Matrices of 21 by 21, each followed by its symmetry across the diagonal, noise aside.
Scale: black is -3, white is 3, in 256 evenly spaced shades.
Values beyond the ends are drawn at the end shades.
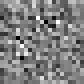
antisymmetric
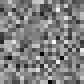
antisymmetric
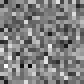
neither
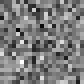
neither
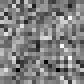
antisymmetric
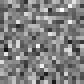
neither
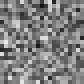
antisymmetric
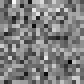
neither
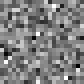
antisymmetric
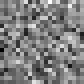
antisymmetric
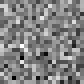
neither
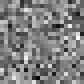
antisymmetric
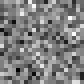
antisymmetric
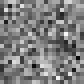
antisymmetric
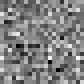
neither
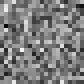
neither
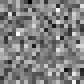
neither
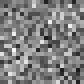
neither
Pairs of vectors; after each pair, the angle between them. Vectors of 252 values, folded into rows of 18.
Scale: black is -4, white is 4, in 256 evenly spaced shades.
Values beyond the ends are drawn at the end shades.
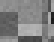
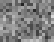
partly opposed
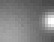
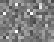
orthogonal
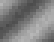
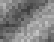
nearly parallel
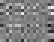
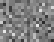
partly aligned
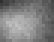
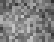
partly aligned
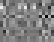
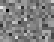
partly aligned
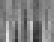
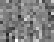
partly opposed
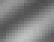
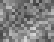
partly aligned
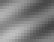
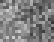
partly aligned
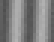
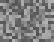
orthogonal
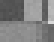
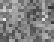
partly opposed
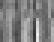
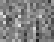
partly opposed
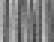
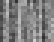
nearly opposite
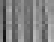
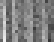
nearly opposite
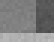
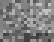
partly opposed
